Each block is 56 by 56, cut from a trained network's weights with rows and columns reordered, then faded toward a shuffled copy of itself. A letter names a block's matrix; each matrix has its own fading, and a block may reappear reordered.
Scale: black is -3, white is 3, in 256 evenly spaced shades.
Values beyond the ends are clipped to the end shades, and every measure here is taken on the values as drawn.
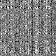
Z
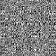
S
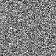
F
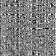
Z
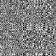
S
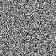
F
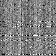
Z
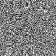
F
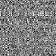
S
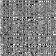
Z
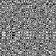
S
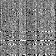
Z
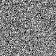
F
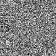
F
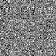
S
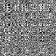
S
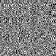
S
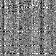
Z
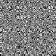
S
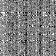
Z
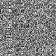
F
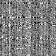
Z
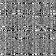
Z
